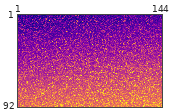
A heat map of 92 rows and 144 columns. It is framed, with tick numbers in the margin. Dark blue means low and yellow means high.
Fine speckle covers the field. There is an overall slope up to the bottom. No regular stripes run through it.
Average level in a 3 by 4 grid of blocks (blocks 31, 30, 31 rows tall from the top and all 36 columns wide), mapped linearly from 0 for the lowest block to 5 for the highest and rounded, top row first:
0001 | 2233 | 4555
